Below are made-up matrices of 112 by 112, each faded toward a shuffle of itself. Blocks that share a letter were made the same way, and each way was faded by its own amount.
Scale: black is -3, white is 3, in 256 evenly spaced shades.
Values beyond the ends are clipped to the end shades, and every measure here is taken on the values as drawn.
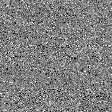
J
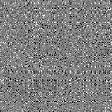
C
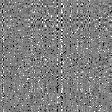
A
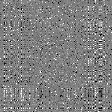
A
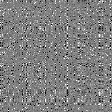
A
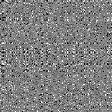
C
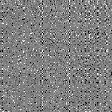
A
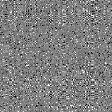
C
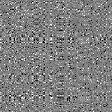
C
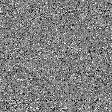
J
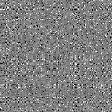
C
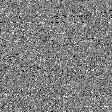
J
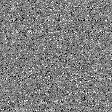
J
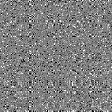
C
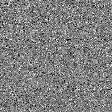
J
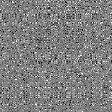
C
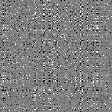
A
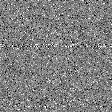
J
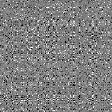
C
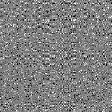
C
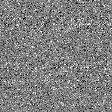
J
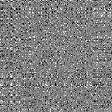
C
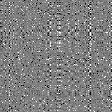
A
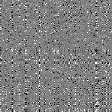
A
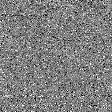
J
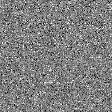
J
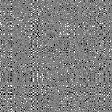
A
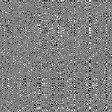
A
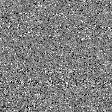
J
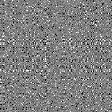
C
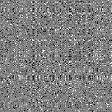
C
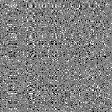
C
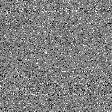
J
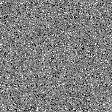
J
